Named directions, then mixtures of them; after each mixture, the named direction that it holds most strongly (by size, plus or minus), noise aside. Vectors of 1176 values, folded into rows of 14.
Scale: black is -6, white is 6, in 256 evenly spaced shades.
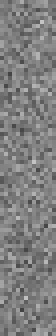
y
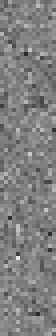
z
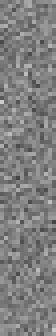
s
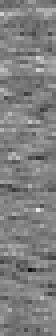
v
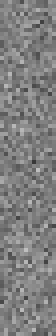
y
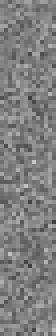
s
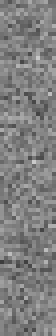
y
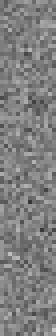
s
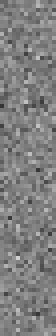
z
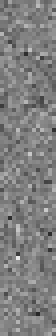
z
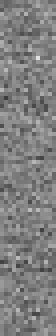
y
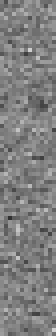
z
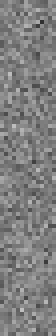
y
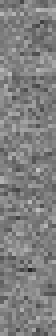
y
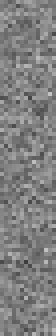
s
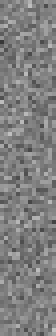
s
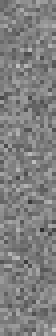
s
